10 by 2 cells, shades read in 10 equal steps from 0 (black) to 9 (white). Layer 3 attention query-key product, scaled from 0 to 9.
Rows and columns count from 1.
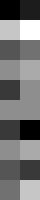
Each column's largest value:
7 9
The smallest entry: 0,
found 2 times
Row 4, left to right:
5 6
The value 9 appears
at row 2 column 2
